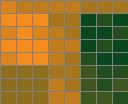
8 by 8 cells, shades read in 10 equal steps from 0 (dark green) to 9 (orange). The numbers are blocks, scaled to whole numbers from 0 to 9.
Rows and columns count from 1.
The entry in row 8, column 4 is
7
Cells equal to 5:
9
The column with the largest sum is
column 2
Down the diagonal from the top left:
8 9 8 7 6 2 1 1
